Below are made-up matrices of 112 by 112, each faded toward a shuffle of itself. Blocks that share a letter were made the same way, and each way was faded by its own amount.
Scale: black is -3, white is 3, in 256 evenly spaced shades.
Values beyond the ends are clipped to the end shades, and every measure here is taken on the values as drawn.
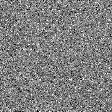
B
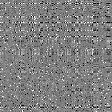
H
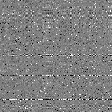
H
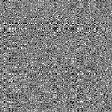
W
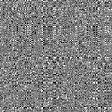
W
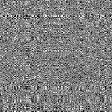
W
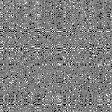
H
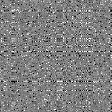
H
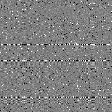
H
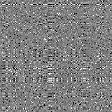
H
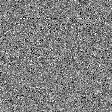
B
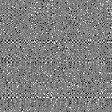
H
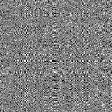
W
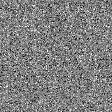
B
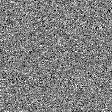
B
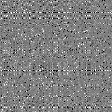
H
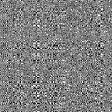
W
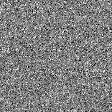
B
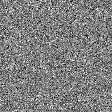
B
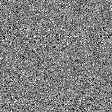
B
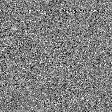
B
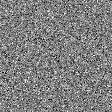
B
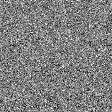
B
